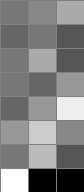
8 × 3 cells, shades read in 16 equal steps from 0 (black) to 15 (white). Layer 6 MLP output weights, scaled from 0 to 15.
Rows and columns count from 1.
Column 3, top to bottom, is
10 5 5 9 14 8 5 0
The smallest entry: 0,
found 2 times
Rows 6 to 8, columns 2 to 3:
12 8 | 11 5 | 0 0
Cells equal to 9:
3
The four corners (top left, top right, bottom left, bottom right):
7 10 15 0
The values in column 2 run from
0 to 12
